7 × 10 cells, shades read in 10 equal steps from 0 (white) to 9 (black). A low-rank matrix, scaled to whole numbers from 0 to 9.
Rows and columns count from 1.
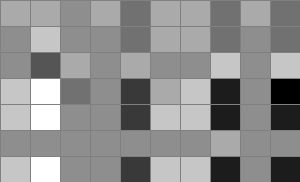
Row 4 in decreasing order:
9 8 7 5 4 4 3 2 2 0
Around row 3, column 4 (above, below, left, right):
4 4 3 3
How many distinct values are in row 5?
5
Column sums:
21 15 28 27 38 21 20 39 27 41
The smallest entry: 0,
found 3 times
